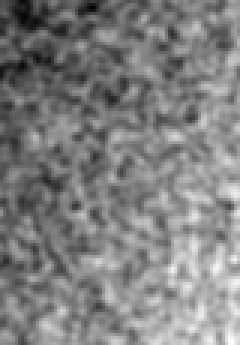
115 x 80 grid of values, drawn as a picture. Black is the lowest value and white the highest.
Grain: blotchy. Stripes: none. Mirror symmetry: none. Average level on the scale: 50%. Ninth with the highest average: bottom right. Ninth with the lowest average: top left. Slope: up to the bottom right. Odd rows or columns: none.
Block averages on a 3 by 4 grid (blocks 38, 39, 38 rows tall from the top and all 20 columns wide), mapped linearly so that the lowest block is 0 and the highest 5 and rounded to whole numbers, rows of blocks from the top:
0 1 2 3 | 1 2 3 4 | 2 3 4 5
